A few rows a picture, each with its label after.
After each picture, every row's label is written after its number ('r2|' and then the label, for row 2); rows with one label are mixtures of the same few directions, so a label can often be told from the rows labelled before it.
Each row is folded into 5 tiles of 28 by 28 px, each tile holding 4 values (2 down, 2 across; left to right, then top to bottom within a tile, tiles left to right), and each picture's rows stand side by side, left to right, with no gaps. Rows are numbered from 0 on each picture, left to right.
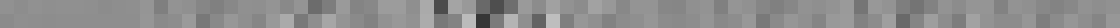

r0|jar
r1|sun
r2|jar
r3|sun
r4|jar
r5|sun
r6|sun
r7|sun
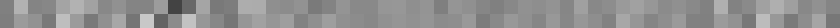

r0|sun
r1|jar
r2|jar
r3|sun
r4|sun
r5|sun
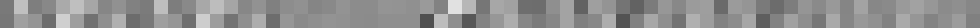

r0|sun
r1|sun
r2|jar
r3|jar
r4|sun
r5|sun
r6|sun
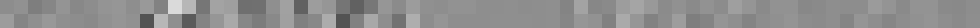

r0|jar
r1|jar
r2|sun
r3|jar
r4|sun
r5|jar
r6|jar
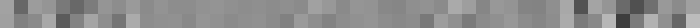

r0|sun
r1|sun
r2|jar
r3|jar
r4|sun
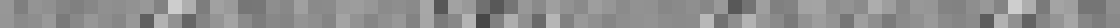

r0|sun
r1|jar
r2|sun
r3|sun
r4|jar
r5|jar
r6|jar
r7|jar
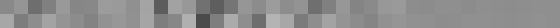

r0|jar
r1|sun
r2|jar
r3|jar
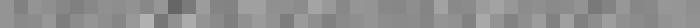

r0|sun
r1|jar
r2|jar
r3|sun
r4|jar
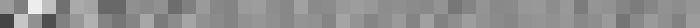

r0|jar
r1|jar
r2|sun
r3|jar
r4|sun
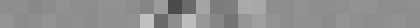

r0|jar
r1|jar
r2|sun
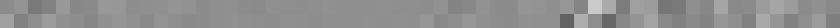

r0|jar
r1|jar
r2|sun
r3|jar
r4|jar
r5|sun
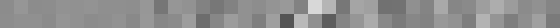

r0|sun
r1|sun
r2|jar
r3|sun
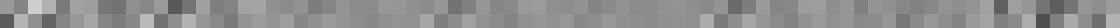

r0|jar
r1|jar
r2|jar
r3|jar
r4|jar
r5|jar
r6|sun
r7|sun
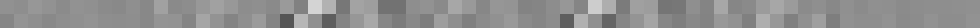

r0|jar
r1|sun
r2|jar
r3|jar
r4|jar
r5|sun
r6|sun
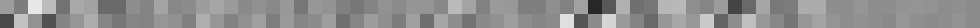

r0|jar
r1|sun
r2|sun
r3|jar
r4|jar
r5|jar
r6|sun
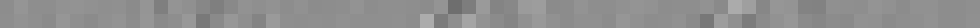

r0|sun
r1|sun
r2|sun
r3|jar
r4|sun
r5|jar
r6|jar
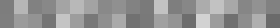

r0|sun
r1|sun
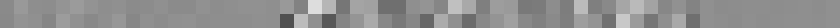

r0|sun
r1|jar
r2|jar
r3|jar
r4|sun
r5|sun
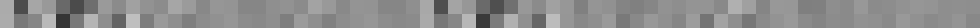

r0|sun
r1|jar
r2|jar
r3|sun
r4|sun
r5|jar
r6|sun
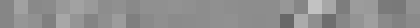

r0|sun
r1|jar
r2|jar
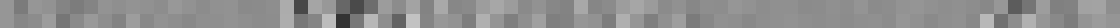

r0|sun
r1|jar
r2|sun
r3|sun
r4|sun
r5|jar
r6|sun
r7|jar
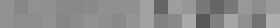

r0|sun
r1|sun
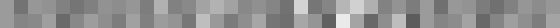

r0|sun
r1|sun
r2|sun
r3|sun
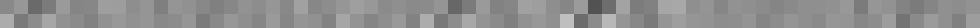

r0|jar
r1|sun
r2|sun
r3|jar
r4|jar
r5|sun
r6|sun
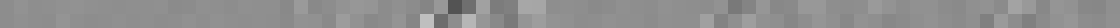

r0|sun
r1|jar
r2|sun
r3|jar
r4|jar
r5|jar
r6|jar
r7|jar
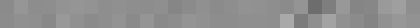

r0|sun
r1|jar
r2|jar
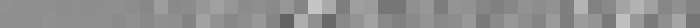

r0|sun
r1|sun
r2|jar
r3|sun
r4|sun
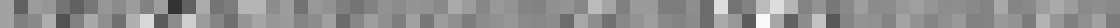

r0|sun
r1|jar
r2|sun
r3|jar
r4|jar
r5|sun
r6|sun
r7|sun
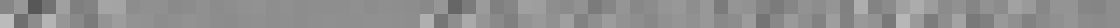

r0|jar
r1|jar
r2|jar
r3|jar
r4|jar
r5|sun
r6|sun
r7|jar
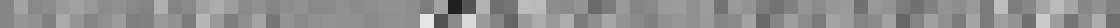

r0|sun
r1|sun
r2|jar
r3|jar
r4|jar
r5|sun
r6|sun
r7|sun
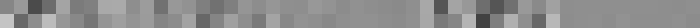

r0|jar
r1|sun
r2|jar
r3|sun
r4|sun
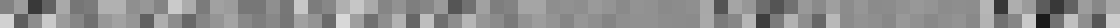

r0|jar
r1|jar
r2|sun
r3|jar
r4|jar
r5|sun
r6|sun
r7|sun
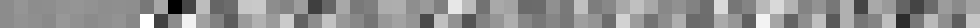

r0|sun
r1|jar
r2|jar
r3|jar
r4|sun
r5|sun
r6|sun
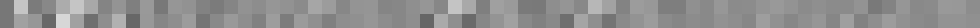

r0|sun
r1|sun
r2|jar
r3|jar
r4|jar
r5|sun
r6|jar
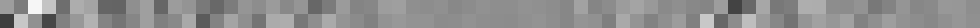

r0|jar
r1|sun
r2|jar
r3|jar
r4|sun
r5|jar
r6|jar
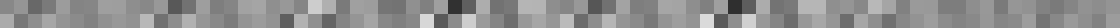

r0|jar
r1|jar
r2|jar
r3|jar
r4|jar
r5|jar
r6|jar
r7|sun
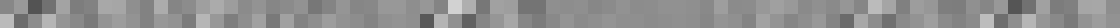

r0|jar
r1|sun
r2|jar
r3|jar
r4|jar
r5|sun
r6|jar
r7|jar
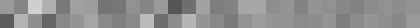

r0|jar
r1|jar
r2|sun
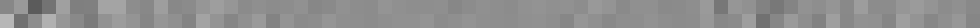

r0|jar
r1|sun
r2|jar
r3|jar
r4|jar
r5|sun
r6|sun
